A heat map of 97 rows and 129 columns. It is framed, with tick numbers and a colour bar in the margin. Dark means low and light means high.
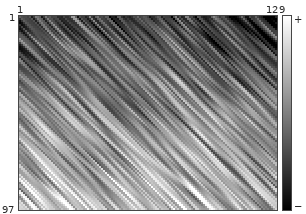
Slope: up to the bottom. Ninth with the lowest average: top right. Histogram: bell-shaped. Grain: diagonal, down to the right. Odd rows or columns: none.
